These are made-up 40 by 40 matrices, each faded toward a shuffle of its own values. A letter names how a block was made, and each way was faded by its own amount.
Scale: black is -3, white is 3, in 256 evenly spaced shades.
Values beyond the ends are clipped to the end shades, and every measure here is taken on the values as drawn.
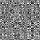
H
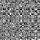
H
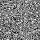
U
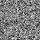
U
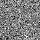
U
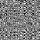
H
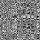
H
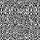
H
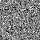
U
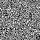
U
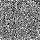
U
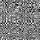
H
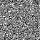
U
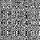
H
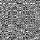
H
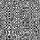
H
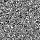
U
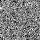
U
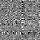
H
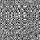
H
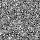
U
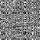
H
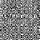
H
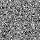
U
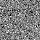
U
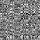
H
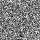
U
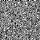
U
